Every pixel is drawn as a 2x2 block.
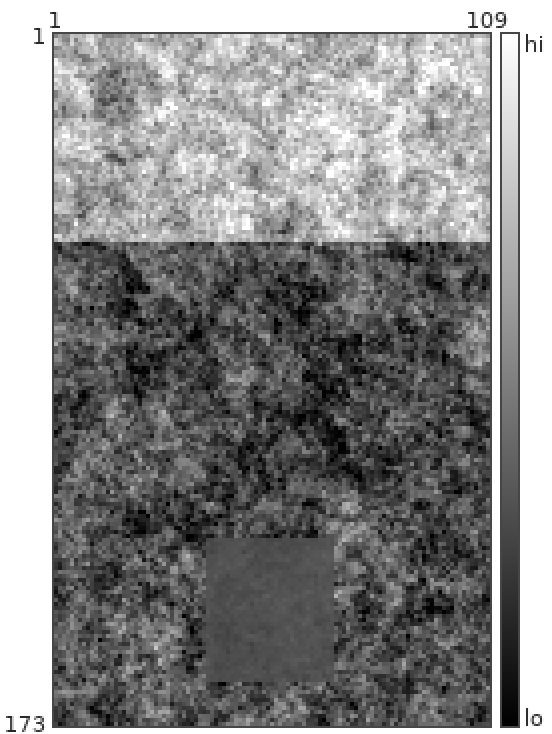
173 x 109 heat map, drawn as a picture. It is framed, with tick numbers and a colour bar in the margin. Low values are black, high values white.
Odd patch: calmer, in the bottom middle. Seam: horizontal, 30% of the way down, the top part higher. Ninth with the lowest average: centre. Stripes: none.
